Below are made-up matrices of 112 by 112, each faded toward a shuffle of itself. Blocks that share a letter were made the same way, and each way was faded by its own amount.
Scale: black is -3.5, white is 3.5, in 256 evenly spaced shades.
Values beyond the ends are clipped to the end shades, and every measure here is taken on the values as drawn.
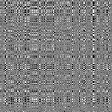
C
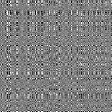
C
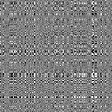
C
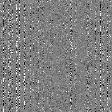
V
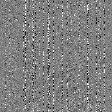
V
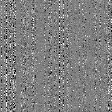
V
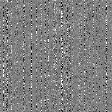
V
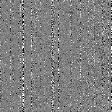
V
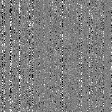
V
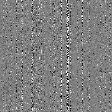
V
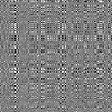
C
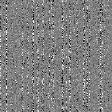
V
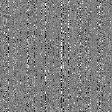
V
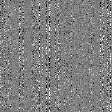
V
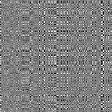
C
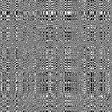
C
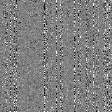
V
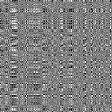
C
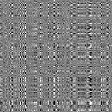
C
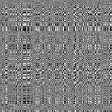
C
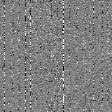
V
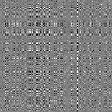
C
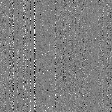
V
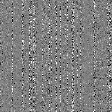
V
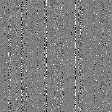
V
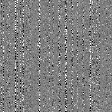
V
